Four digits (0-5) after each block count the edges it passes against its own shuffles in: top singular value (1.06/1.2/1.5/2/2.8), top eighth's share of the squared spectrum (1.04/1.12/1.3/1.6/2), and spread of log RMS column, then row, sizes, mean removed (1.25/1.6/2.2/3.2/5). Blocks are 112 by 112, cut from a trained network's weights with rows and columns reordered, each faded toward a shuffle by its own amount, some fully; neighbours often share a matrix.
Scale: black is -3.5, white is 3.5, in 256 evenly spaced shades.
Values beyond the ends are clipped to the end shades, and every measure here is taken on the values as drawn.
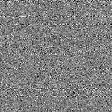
4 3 0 3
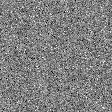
0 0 0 0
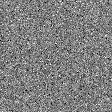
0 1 0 0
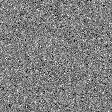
0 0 0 0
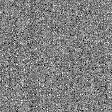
2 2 0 1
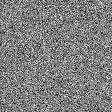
1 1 0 0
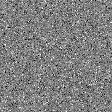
2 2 0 1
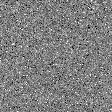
0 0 0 0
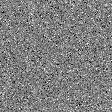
0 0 0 0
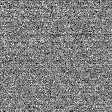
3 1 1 0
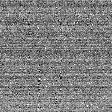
4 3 2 1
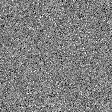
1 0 0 0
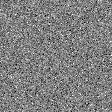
1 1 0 0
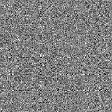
3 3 2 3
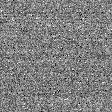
2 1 0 0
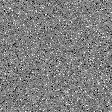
1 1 0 0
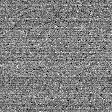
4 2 1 1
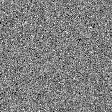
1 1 0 1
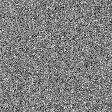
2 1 0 1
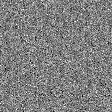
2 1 0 1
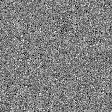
1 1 0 1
